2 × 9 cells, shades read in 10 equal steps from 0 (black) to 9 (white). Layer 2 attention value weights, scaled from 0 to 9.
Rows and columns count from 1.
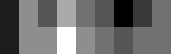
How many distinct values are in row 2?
5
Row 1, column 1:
1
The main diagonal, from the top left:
1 5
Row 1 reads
1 5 3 6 4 3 0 2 4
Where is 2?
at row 1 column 8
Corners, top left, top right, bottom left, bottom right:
1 4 1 4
